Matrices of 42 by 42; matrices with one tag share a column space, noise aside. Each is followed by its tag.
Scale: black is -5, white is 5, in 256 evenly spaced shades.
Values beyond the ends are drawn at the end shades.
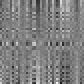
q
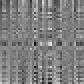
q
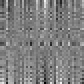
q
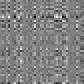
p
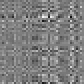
p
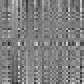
q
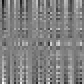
q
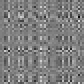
p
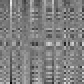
q
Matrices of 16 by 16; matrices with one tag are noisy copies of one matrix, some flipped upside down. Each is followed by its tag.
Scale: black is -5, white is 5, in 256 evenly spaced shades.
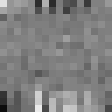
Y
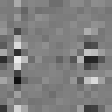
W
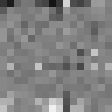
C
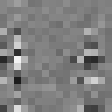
W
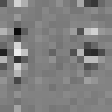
W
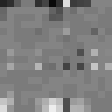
C
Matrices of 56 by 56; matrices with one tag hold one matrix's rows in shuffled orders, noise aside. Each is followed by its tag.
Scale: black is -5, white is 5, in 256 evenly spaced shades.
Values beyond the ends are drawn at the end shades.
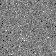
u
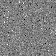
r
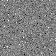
r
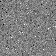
u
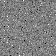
r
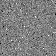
u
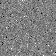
u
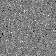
u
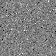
u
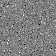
r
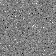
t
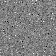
t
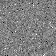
t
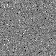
r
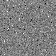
r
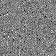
r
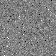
r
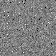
r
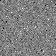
u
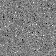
t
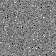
t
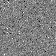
r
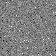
u
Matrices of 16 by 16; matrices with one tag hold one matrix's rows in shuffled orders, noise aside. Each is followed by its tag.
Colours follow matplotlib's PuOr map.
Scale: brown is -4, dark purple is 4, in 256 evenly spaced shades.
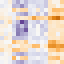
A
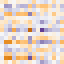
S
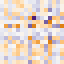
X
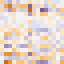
S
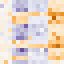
A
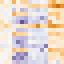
A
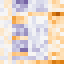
A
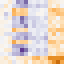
A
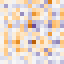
X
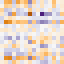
S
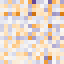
X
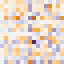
X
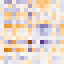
S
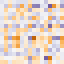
X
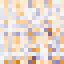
X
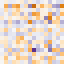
X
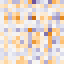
X
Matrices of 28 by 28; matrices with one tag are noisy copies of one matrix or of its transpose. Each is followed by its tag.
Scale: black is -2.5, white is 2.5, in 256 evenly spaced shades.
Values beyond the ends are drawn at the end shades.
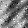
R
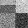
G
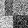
G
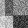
G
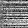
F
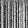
F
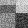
G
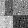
G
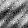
R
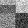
G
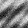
R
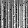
F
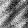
R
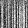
F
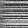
F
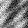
R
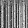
F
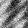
R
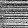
F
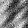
R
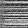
F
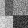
G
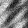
R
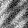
R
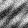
R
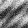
R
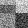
G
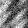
R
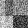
G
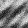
R
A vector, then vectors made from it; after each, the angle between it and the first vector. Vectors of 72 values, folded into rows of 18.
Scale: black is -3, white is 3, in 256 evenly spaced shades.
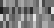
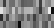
nearly opposite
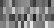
orthogonal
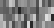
partly aligned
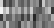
nearly opposite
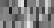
orthogonal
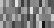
partly opposed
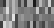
orthogonal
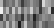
nearly opposite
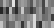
partly aligned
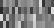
nearly parallel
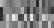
orthogonal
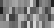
partly aligned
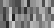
partly aligned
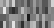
orthogonal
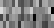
nearly opposite
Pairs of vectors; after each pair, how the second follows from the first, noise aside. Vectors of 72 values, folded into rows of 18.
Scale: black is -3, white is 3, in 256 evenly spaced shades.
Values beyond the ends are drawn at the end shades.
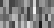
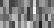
copied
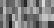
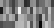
wrapped around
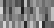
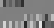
partly zeroed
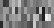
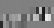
partly zeroed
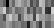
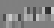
partly zeroed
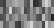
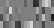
partly zeroed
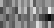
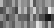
copied
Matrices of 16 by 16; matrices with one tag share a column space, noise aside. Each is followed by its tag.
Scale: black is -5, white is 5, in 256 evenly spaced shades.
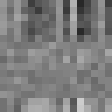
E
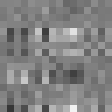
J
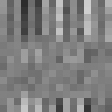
E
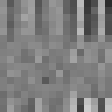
E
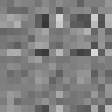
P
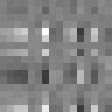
J
